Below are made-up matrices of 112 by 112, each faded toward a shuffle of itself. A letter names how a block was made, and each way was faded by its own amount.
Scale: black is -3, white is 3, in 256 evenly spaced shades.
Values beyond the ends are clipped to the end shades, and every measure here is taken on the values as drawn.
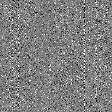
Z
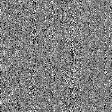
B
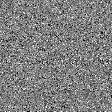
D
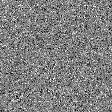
D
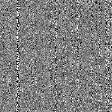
B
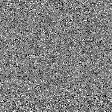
D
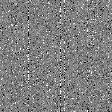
Z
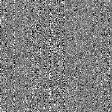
B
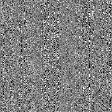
B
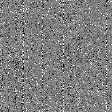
Z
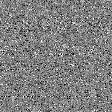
D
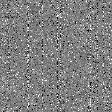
Z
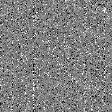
Z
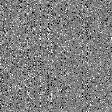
Z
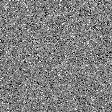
D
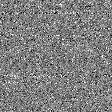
D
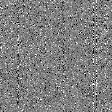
Z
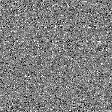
D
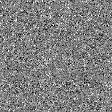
D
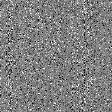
Z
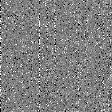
Z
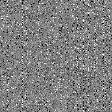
Z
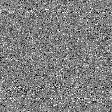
D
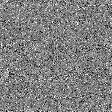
D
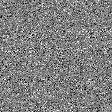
D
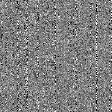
B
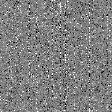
Z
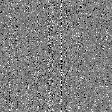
Z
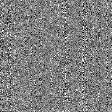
B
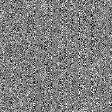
B
